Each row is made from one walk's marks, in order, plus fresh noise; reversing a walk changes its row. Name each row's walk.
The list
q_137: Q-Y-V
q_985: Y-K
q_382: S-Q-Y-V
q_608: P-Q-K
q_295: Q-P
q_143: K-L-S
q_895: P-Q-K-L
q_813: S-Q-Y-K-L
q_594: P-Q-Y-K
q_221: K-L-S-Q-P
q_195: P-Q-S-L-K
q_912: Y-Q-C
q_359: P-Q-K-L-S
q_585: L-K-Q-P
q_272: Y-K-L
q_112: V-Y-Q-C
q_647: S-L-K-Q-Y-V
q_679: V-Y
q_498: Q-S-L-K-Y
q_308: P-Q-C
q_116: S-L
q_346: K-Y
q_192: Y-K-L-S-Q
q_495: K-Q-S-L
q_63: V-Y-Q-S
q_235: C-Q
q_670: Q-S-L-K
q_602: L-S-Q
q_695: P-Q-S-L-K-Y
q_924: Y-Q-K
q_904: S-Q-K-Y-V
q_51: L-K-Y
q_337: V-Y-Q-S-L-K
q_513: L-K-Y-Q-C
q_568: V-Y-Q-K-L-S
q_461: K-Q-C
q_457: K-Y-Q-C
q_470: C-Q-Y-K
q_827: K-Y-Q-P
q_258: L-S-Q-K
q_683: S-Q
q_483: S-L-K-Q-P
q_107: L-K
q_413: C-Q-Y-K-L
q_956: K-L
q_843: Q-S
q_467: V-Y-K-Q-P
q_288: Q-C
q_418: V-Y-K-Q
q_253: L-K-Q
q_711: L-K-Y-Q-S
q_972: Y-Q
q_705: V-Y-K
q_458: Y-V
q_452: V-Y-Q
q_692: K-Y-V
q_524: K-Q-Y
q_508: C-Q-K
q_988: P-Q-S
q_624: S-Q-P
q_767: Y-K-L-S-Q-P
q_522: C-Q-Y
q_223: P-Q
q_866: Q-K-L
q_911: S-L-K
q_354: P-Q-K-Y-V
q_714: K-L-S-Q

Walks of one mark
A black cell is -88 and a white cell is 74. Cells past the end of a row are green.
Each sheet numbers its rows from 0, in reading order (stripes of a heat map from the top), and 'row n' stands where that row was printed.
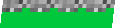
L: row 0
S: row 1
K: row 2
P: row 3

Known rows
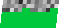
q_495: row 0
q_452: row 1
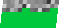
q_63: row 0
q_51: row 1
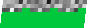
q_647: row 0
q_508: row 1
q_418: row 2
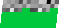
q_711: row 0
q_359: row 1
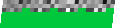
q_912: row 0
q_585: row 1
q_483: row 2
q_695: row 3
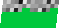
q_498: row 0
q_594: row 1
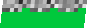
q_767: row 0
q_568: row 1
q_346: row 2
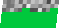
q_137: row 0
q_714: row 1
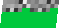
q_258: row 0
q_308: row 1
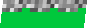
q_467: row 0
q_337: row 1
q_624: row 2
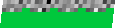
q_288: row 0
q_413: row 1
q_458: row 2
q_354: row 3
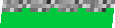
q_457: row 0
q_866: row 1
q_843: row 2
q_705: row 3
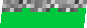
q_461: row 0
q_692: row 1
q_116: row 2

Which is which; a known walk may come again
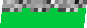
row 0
q_192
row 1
q_258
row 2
q_195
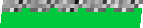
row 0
q_594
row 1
q_223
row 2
q_498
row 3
q_956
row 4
q_568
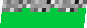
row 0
q_457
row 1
q_670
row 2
q_813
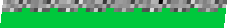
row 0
q_524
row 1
q_107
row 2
q_143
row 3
q_308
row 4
q_985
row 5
q_895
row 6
q_602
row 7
q_972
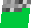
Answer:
q_253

